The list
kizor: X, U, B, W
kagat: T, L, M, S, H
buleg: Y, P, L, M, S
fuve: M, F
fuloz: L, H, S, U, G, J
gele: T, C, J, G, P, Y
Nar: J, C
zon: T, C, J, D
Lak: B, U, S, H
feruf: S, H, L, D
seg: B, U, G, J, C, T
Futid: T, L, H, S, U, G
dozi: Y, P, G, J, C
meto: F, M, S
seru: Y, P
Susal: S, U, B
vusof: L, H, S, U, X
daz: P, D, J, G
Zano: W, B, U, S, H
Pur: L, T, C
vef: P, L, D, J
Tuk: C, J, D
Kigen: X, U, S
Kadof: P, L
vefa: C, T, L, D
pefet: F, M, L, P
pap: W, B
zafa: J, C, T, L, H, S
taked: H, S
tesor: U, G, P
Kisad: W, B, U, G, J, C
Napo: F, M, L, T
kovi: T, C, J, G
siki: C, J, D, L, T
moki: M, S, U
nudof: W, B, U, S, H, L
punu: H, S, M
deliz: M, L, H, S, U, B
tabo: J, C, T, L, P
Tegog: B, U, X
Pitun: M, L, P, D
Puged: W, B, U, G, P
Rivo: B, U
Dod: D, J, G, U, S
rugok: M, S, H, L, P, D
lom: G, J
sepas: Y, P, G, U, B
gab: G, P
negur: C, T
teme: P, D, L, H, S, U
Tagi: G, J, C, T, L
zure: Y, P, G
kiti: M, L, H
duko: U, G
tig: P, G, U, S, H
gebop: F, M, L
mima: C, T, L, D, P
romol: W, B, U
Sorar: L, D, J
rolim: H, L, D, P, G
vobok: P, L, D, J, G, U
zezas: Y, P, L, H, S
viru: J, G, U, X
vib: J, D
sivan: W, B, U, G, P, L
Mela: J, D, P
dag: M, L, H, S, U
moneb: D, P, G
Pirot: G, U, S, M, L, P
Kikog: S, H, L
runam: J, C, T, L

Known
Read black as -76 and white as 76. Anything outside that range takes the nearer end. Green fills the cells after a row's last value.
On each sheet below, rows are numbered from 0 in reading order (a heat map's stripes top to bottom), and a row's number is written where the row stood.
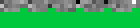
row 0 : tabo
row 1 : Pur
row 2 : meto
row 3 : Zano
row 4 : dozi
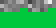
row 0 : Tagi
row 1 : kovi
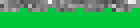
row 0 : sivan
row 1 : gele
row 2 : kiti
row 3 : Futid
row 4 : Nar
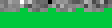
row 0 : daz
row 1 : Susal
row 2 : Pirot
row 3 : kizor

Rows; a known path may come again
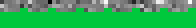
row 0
Pur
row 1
Susal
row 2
Napo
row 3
lom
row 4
dag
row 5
Nar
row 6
dozi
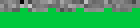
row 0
meto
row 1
tabo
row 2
kiti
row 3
sepas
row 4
fuloz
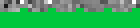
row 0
seru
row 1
kovi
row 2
pefet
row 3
teme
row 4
moneb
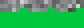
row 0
vef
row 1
Kisad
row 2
fuve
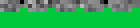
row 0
Lak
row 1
kizor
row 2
kagat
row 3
Kikog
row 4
tig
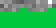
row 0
Pirot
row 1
daz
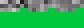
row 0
pap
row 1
buleg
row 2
seg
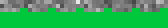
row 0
Puged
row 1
Tagi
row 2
gele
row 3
sivan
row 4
Futid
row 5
viru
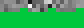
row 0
rugok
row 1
negur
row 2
Dod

